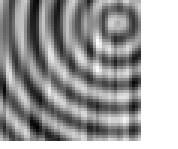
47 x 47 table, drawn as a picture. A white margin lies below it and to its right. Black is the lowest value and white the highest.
Mirror symmetry: none. Rings: centred on the top right. Odd rows or columns: none. Average level on the scale: 50%.
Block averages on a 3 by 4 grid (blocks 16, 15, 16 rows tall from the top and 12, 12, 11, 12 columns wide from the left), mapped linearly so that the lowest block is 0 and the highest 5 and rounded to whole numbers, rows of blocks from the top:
0 0 3 3 | 1 3 5 1 | 1 0 2 5
